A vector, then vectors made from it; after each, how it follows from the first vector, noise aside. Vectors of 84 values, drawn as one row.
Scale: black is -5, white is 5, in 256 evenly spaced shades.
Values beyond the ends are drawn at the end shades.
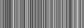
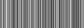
reversed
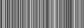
wrapped around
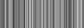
sign-scrambled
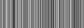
reversed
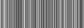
wrapped around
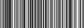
scaled up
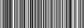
scaled up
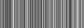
copied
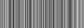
sign-scrambled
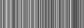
reversed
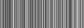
copied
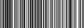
scaled up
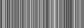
wrapped around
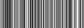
scaled up
